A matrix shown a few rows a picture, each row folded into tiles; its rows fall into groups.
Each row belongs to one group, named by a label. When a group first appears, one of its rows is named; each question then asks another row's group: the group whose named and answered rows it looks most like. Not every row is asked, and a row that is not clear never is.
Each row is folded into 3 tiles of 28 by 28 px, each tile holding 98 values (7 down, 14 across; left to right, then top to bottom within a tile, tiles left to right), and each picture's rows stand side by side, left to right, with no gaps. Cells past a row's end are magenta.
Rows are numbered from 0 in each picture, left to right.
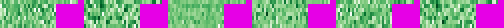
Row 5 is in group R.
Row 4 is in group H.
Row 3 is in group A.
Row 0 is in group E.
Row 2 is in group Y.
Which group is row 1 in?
R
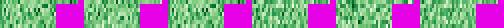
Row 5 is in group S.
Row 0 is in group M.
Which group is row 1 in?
A
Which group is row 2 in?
M
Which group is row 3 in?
S
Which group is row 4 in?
R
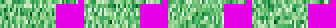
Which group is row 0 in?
S
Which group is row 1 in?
Y
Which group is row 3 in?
R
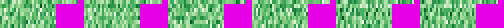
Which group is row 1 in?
Y
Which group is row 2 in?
R
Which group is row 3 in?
E
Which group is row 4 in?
S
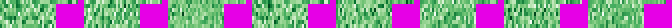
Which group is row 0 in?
R
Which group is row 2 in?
A
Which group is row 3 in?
R
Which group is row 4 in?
M
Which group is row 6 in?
S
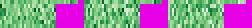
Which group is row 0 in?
M
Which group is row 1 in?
M
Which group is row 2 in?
E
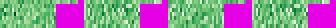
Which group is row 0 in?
A
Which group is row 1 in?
E
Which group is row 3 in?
E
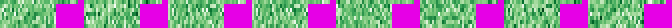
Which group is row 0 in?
H
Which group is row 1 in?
A
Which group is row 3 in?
E
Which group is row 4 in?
E
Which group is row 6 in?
M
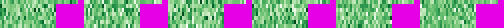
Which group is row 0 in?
M
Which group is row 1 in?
E
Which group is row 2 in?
A
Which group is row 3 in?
M
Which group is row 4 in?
Y
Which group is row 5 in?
E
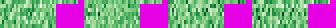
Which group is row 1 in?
A
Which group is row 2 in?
M
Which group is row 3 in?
S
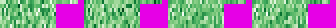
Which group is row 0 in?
E
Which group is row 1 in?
M
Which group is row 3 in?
H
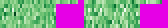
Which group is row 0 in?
A
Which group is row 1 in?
Y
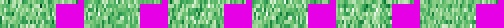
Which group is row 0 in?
Y
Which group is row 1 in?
H
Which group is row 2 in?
S
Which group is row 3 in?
H
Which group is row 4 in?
Y
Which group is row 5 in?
Y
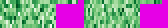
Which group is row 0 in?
R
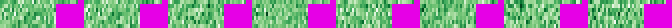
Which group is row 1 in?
H
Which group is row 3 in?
A
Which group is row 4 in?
Y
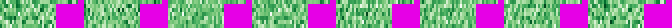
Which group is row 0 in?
R
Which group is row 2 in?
H
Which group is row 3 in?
R
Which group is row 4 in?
S
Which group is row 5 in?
S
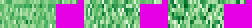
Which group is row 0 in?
Y
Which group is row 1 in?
E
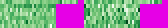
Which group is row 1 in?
M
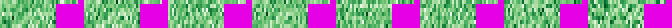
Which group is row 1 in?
A
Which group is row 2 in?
E
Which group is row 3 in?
A
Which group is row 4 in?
S
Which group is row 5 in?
Y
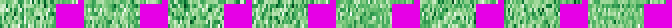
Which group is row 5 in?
A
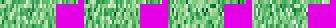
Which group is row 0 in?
S
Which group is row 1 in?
S
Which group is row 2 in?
M
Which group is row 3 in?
E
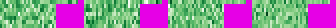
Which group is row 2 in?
E
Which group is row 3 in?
A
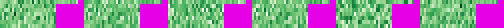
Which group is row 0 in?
A
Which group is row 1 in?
H
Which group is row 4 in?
R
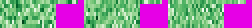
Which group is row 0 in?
R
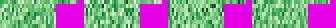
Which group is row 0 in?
H
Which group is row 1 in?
E
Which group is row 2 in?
M
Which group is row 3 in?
S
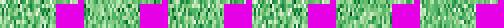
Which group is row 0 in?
E
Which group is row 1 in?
M
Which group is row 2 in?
S
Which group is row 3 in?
E
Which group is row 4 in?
A
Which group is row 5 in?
E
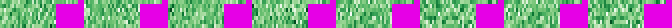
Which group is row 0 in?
Y
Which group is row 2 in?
A
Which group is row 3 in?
M
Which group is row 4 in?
H
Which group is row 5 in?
R
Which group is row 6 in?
H
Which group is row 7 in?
R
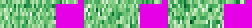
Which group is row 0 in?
Y
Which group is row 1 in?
H
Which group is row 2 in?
R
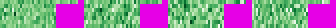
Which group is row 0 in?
A
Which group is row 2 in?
R
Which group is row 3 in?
E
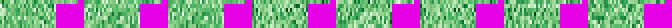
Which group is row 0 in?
E
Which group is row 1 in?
H
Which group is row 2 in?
H
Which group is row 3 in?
M
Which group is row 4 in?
A
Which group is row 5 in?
M
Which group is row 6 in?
S
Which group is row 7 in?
R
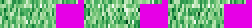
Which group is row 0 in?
S
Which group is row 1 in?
M
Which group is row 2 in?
S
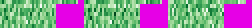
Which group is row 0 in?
S
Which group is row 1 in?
S
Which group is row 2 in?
E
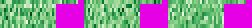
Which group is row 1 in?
M
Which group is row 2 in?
H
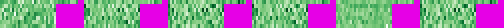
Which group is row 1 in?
M
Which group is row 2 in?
M
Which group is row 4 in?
Y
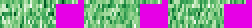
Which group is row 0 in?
A
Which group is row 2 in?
S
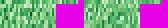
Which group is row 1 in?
H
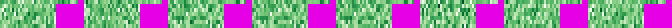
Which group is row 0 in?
H
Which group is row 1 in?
E
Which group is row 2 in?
R
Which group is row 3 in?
R
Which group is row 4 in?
R
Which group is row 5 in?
E
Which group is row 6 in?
S
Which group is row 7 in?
H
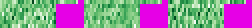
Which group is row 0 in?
A
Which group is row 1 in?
Y
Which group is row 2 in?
S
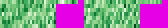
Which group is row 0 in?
A
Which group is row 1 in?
Y
